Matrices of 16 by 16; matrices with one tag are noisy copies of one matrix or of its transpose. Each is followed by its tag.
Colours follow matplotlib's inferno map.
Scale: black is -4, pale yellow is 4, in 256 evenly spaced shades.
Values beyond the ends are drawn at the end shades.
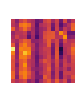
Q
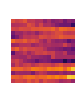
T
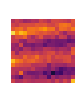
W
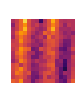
W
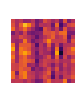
Q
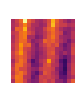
W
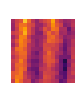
W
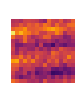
W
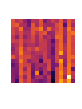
T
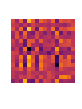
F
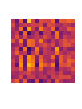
F
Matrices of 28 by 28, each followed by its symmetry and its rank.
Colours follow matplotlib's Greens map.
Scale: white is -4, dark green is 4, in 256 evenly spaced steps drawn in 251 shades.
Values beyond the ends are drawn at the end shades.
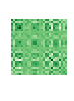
symmetric, rank three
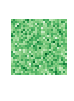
symmetric, full rank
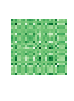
symmetric, rank two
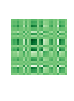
symmetric, rank one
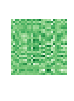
neither, rank three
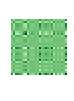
symmetric, rank one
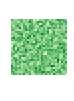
symmetric, full rank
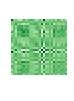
symmetric, rank two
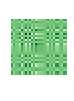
symmetric, rank one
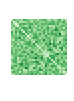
symmetric, full rank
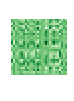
neither, rank three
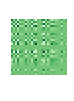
symmetric, rank two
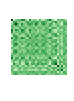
symmetric, rank three
